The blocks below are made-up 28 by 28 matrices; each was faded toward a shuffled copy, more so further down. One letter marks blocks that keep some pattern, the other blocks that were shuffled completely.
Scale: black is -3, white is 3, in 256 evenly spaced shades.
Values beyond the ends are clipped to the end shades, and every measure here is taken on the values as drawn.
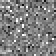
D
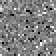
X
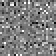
D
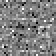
D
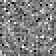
X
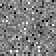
X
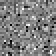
D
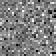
D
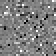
D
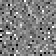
X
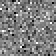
X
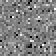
D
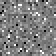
X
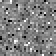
X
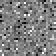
D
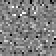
X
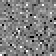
X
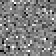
X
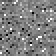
X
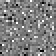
X
